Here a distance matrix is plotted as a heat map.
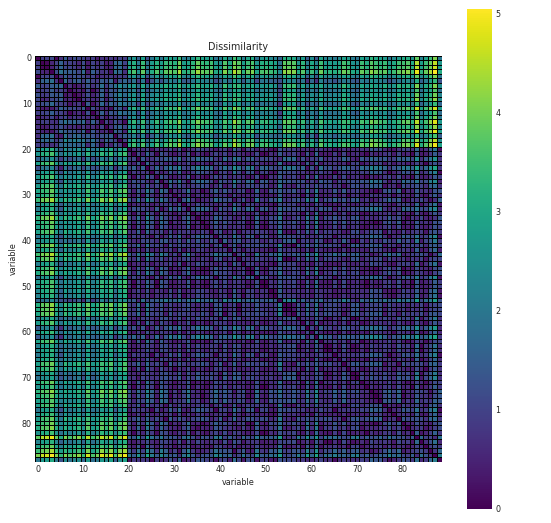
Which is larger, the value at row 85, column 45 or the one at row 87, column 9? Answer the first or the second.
the second
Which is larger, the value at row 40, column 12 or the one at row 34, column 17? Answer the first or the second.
the second
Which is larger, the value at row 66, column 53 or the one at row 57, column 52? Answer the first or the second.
the first
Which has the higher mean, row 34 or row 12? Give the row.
12
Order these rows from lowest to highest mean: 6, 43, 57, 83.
57, 43, 83, 6
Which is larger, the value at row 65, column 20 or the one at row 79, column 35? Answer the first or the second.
the second
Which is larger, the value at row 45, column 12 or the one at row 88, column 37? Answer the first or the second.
the first
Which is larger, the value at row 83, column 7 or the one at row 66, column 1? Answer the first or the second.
the first
